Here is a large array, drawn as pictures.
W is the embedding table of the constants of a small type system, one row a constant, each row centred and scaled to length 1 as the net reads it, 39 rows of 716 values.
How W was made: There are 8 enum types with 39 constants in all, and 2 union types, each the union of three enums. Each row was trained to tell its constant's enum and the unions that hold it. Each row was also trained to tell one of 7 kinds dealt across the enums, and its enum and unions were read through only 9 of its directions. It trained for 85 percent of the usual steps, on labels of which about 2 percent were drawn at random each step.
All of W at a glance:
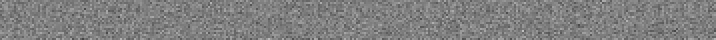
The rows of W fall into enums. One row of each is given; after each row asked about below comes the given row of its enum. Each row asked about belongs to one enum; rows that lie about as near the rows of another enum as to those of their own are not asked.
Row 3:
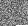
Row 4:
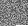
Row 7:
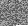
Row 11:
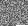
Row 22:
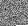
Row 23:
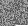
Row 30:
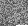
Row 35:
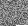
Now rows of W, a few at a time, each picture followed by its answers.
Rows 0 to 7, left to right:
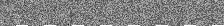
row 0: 11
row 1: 30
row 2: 35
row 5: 23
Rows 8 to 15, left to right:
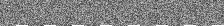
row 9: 22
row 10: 22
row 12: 4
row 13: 35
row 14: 11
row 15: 4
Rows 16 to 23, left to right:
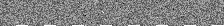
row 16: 30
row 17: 11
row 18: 3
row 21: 30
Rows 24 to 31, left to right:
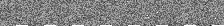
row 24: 7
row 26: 4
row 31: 35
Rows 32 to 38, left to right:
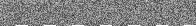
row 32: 23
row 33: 23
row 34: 30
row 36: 22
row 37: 7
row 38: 11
